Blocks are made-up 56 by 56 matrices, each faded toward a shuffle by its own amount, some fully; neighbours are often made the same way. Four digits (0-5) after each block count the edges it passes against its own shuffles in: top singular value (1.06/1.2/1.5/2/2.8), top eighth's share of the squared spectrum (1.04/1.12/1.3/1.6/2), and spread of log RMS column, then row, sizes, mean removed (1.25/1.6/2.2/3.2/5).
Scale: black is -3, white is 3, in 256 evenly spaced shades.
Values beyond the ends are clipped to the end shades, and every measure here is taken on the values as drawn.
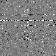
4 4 1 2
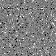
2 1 0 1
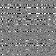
4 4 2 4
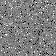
0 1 0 0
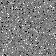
0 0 0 0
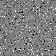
1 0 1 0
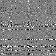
3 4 2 3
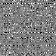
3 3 2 3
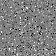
1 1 0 0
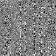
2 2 3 0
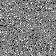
0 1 0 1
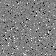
0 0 0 0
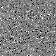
1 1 1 1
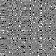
4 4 2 2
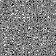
1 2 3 3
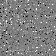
2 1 0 0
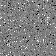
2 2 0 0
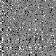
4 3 2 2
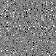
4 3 2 2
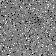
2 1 0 0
